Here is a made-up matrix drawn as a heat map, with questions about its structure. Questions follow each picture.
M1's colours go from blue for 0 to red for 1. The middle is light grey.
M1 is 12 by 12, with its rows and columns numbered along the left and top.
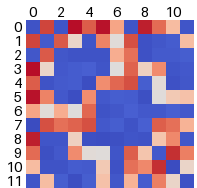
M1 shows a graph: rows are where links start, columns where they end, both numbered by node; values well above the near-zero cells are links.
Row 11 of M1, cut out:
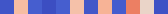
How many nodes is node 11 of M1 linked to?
5
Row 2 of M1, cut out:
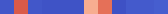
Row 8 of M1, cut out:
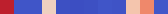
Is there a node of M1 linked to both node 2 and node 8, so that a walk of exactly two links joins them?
no
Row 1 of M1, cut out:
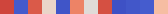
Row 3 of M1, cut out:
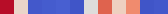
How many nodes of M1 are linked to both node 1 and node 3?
3
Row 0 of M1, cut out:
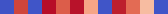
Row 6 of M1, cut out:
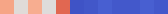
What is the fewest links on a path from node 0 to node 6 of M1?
1
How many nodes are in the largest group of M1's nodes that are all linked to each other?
4
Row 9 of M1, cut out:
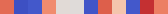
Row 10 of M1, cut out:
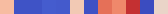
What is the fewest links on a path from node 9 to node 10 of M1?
1
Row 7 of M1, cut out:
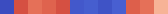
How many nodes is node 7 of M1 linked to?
7
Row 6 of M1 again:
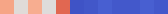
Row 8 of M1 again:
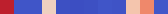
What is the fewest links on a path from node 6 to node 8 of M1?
2
